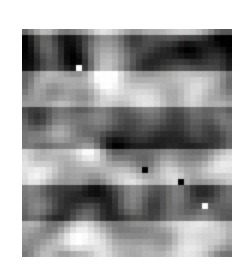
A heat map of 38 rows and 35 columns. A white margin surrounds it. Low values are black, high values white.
Four lone cells stand out: two far higher and two far lower than their neighbours. The top middle is the ninth with the highest average. On average the colour sits 50% of the way up the scale. Horizontal stripes repeat 3 times down the table.
